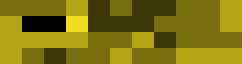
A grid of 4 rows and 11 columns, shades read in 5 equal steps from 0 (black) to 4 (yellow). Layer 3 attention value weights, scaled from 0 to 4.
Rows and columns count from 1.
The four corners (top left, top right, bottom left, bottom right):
2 3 3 3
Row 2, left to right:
3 0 0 4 1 1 1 2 2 2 3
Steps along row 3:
same same same down same up down up same same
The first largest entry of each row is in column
4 4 1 1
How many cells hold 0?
2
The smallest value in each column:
2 0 0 2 1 1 1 1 2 2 2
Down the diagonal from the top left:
2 0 3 2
